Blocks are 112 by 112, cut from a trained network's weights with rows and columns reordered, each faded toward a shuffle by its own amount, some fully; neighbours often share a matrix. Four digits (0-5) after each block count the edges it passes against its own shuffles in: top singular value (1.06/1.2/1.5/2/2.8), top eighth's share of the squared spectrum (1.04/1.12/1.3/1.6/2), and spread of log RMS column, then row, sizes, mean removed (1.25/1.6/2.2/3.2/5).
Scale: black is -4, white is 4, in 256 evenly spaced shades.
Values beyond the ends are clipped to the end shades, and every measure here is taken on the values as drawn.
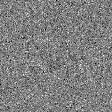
2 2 1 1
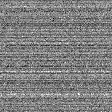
5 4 1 3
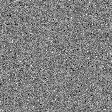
1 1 0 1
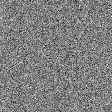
1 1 0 0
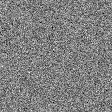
1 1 0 0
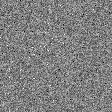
0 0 0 0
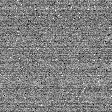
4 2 0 1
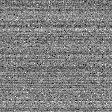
4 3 1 2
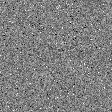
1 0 0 0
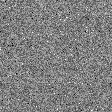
0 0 0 0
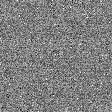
1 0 0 0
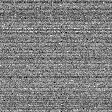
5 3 1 2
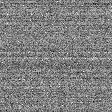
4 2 0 1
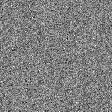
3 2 0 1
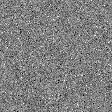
2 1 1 0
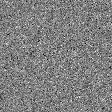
0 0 0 0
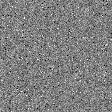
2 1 0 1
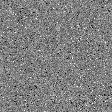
1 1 0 1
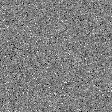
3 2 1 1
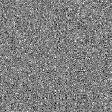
3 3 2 1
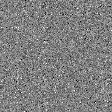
2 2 0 2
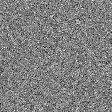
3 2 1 0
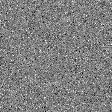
0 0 0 0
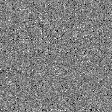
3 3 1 2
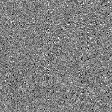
3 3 2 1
